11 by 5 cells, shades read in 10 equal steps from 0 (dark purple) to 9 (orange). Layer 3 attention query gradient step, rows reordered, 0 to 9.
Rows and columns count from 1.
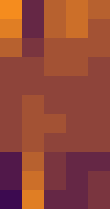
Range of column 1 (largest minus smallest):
9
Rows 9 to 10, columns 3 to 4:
3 2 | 3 2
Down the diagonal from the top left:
9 2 5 5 4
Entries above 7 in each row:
1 1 0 0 0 0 0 0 0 0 1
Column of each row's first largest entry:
1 1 1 3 1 2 2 2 2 2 2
